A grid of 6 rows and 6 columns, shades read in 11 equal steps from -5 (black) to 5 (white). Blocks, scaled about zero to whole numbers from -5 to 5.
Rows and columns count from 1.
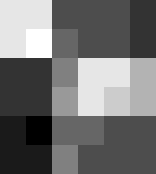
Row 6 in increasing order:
-4 -4 -2 -2 -2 0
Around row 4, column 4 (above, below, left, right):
4 -1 1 3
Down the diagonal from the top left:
4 5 0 4 -2 -2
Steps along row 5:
down up same down same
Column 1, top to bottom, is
4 4 -3 -3 -4 -4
